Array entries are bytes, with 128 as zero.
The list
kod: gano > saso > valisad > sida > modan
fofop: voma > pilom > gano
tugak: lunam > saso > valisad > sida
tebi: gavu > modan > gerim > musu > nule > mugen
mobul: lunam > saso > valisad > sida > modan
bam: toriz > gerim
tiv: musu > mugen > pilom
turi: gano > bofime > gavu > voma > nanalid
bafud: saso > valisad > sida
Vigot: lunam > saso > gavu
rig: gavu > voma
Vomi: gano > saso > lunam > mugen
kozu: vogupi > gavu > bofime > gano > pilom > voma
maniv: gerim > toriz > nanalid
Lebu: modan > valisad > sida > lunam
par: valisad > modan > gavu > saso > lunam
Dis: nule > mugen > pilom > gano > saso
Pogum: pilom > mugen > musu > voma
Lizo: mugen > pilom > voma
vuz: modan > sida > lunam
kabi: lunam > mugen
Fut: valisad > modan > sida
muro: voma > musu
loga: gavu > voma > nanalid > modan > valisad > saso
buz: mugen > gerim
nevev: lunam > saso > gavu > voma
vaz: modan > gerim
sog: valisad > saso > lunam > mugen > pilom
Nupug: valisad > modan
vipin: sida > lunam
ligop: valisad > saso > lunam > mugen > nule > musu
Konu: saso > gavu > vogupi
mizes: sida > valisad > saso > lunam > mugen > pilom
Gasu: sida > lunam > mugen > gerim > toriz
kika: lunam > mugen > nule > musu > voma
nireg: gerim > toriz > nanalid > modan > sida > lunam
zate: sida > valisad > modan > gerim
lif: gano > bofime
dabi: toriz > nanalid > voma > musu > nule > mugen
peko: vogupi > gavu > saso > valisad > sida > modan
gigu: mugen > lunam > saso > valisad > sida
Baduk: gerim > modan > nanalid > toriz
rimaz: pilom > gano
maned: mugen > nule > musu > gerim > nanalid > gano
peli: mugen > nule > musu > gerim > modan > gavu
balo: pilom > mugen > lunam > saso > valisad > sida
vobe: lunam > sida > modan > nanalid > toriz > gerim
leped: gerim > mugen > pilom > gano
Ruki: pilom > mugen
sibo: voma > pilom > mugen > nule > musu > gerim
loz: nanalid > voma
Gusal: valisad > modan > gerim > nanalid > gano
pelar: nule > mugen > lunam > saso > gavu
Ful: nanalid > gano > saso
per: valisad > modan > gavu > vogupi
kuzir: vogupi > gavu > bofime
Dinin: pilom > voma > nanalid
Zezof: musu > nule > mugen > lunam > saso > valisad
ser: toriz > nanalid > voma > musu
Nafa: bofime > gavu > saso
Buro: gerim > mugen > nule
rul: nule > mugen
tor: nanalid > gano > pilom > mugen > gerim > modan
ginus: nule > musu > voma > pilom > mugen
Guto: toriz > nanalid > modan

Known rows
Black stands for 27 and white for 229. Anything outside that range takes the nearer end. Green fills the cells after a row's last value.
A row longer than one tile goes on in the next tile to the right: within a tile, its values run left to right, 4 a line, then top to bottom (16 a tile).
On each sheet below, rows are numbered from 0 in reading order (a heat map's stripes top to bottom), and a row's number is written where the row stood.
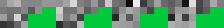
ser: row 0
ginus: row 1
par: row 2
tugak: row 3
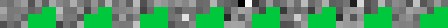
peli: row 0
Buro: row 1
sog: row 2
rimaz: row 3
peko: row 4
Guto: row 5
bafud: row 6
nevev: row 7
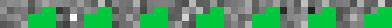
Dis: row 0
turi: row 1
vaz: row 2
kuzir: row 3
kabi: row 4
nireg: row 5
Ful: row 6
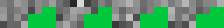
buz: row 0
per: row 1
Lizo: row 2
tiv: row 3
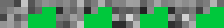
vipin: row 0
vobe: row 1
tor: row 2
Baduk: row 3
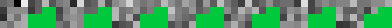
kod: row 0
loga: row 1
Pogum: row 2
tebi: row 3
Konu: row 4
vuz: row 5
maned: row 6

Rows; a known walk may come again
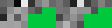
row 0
par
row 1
per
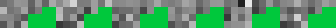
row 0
rul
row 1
dabi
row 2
bam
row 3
Ruki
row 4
Fut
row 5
leped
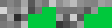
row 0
ligop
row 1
ser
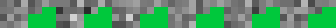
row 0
Vomi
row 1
Gusal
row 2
loz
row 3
kabi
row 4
vaz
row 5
pelar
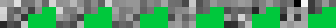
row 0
sibo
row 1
kika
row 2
muro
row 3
vipin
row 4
tor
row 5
mobul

